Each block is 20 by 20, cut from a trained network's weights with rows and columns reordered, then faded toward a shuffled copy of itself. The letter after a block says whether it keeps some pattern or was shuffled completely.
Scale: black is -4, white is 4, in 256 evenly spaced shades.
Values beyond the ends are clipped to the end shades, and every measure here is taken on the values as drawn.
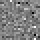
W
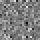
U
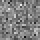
W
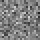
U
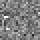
U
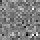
U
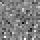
W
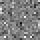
W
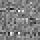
U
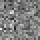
U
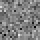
W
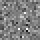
W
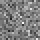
W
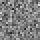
W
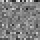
U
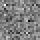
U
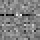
U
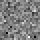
W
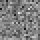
W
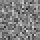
W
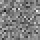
W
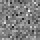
W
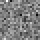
W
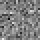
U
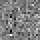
U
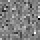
W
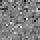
W
